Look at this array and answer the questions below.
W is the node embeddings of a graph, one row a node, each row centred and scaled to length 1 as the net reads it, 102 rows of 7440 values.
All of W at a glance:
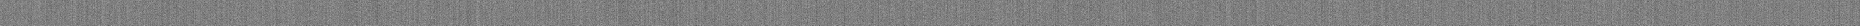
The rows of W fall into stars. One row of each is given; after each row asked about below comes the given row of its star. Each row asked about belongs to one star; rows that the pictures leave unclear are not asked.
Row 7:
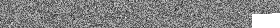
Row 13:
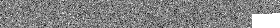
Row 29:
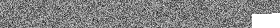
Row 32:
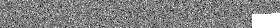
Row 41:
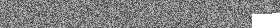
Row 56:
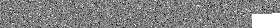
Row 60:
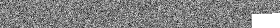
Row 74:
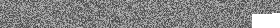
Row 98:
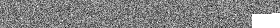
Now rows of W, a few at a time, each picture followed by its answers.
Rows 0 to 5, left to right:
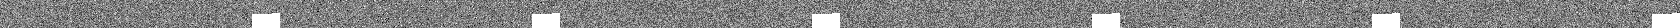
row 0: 60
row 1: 29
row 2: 13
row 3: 32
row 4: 41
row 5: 41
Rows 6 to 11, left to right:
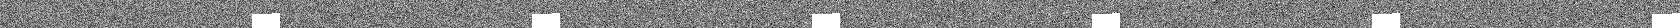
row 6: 56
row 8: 41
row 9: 41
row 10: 60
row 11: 13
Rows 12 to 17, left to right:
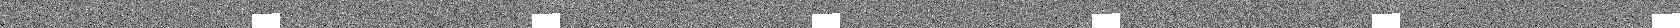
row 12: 98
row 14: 74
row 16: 13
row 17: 60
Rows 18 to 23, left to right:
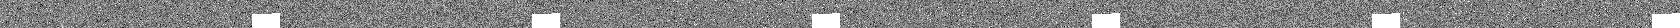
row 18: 29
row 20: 56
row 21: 98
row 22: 32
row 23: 32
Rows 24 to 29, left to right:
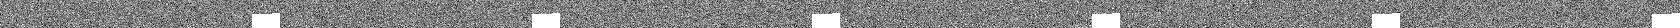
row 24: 13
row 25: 60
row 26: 7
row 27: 32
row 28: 7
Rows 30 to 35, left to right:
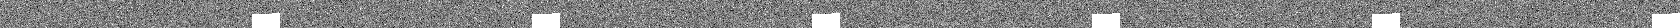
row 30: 7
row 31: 29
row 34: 41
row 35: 7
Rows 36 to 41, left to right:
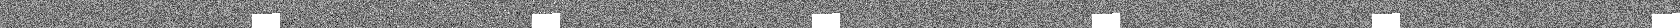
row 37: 74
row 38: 74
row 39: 60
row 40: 41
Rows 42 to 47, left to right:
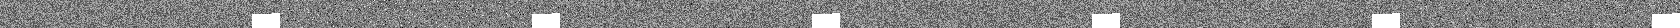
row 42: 98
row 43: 29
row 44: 60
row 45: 13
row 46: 74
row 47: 74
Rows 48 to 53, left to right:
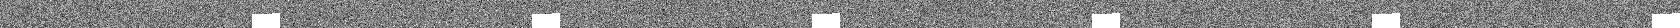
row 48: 13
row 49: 32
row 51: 60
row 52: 60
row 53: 98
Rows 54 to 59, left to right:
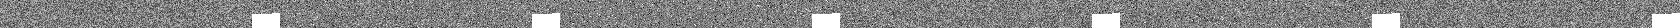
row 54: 60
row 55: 7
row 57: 74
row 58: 74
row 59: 29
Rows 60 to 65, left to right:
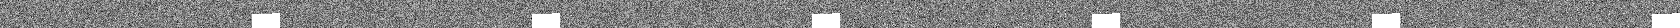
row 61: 74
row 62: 13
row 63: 74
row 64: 7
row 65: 41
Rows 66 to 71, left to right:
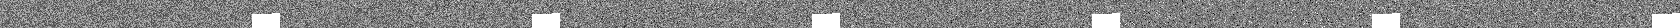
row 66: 29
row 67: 60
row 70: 56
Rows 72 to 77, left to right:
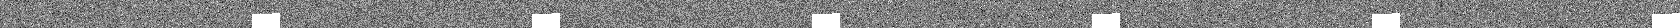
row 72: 74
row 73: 7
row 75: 29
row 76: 7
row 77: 13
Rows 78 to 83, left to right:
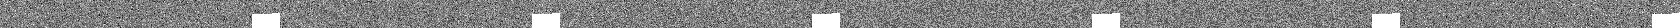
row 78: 7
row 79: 13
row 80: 60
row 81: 60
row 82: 13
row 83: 98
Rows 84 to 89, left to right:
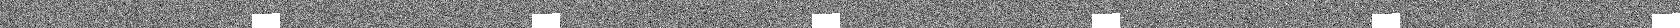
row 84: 56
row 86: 13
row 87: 41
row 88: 32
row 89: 41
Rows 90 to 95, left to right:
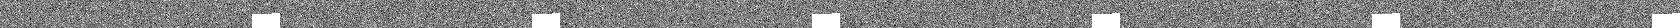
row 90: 98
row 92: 56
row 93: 41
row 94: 60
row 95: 41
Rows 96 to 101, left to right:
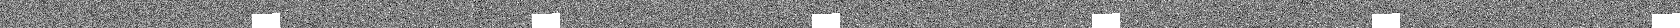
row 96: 29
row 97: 32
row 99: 13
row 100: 7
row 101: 74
